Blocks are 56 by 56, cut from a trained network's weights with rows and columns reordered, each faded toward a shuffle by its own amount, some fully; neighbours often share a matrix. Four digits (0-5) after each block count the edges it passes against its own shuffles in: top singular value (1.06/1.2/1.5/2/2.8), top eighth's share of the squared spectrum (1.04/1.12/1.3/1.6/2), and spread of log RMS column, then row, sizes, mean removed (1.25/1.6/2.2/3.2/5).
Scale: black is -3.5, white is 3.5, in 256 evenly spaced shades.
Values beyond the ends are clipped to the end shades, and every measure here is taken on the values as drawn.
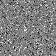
0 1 0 0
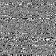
3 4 0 3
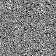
2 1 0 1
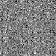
3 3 0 2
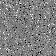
0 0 0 0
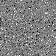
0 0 0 0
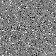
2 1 0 1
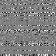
4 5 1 4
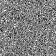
1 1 0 0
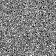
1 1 0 0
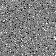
0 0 0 0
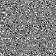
3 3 0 3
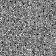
2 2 0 1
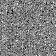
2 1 0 0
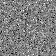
1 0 0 0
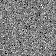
0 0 0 0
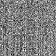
3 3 0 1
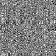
3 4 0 2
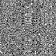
3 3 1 2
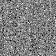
2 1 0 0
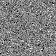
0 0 0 0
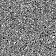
1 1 0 0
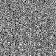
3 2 0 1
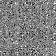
3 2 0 1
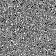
1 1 0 0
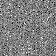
2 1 0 1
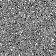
0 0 0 0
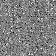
0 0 0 0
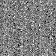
2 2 1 1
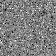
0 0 0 0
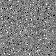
1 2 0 1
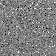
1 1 0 0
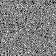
0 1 0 0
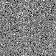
1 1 0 0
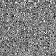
2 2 0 1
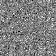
2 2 0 1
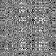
4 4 2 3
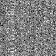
3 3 0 1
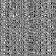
4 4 2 3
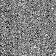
2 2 0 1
